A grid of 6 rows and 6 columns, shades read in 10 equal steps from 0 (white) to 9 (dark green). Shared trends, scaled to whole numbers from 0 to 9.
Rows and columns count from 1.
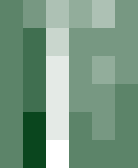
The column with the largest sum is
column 2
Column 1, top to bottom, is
6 6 6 6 6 6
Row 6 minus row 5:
0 0 -1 0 1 0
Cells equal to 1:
3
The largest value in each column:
6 9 3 6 6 6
